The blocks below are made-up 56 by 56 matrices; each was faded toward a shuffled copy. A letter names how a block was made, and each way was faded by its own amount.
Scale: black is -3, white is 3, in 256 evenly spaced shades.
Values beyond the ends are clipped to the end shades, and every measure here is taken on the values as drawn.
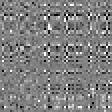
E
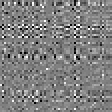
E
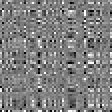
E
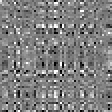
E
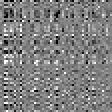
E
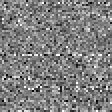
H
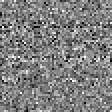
H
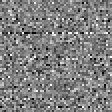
H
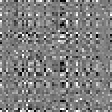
E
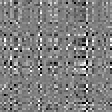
E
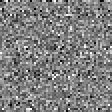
H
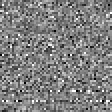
H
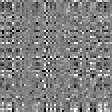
E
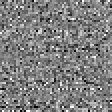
H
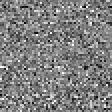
H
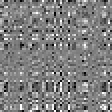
E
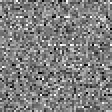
H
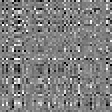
E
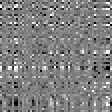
E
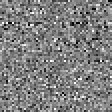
H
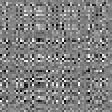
E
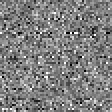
H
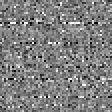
H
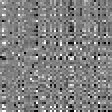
E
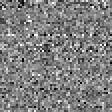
H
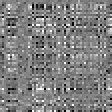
E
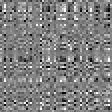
E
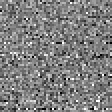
H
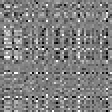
E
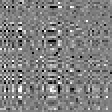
E
